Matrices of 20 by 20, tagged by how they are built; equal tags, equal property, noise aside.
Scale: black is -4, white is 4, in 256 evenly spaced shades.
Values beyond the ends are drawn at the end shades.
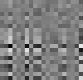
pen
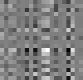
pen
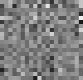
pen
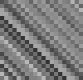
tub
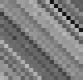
tub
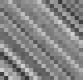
tub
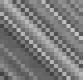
tub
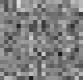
pen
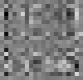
pen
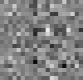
pen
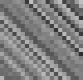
tub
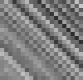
tub
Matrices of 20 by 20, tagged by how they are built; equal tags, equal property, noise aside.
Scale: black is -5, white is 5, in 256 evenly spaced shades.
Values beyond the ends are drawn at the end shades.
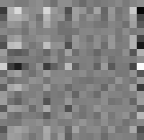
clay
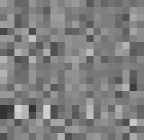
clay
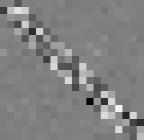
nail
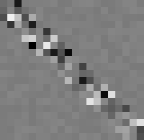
nail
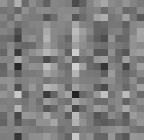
clay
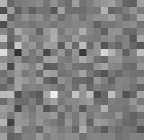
clay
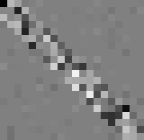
nail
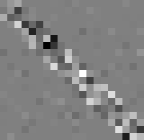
nail
